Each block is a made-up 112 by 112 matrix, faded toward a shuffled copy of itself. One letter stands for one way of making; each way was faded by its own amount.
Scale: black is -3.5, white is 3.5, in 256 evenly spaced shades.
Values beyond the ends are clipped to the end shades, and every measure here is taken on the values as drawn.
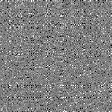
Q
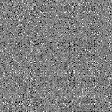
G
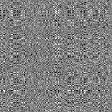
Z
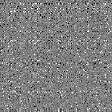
Q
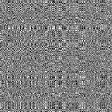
Z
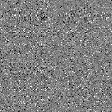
G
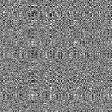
Z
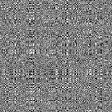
Z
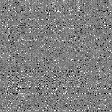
Q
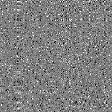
G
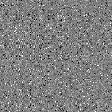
G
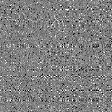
Q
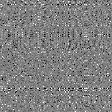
Q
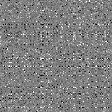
Q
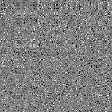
G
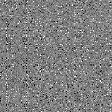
G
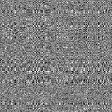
Z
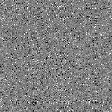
G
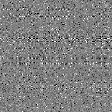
Q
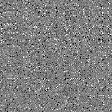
G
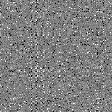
G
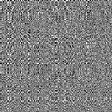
Z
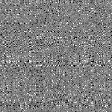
Q
